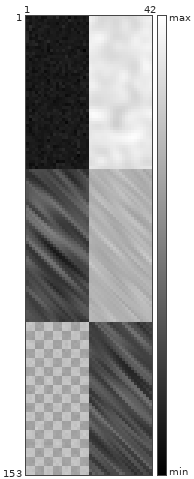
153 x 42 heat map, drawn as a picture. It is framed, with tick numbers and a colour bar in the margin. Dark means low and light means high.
It is made of 3 by 2 panels. Panel 1,1: very low, fine-grained, faint in contrast. Panel 1,2: very high, blotchy, faint in contrast. Panel 2,1: low, slanting down to the right. Panel 2,2: high, slanting down to the right, faint in contrast. Panel 3,1: high, checkered. Panel 3,2: low, slanting down to the right.
